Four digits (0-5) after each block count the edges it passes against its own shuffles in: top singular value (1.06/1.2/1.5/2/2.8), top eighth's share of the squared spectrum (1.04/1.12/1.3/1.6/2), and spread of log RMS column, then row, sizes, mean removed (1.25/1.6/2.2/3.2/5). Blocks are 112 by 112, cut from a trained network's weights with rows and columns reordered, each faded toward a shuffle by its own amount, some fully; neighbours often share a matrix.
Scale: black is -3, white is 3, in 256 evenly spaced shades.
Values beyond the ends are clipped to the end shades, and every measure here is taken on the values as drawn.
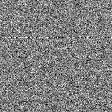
3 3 0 2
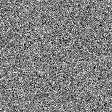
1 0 0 0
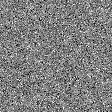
0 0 0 0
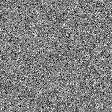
2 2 0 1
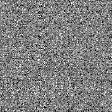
3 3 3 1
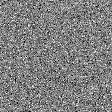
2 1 0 0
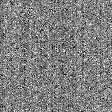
2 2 0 1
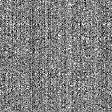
3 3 1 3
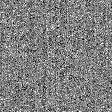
2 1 0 0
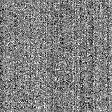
3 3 1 2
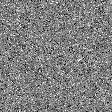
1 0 0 0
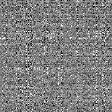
3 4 4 2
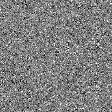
2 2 2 0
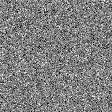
2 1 0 0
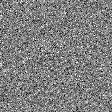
1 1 0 0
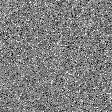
0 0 0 0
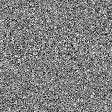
1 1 0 0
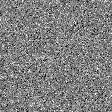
1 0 0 0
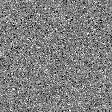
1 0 0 0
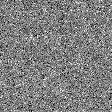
1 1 0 0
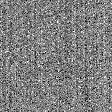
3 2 0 1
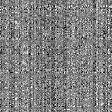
4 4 2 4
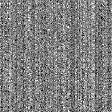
4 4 2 3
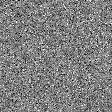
0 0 0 0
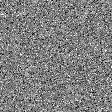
1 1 0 0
